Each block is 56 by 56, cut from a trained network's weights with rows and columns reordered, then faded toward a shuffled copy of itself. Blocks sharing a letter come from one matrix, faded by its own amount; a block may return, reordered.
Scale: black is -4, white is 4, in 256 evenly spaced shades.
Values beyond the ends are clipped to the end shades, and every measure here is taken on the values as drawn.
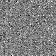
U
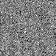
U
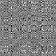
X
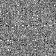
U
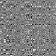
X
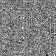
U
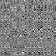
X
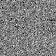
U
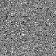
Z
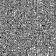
U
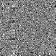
Z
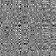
X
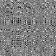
X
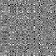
X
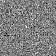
U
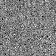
U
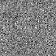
Z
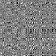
X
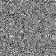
Z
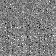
U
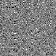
Z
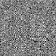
Z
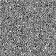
U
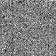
U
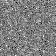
U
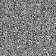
U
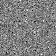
U
